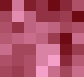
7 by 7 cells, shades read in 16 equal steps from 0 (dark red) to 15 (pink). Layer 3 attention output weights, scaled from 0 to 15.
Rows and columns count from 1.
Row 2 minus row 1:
5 2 7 0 4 2 -7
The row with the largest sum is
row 7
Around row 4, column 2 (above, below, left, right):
4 6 8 10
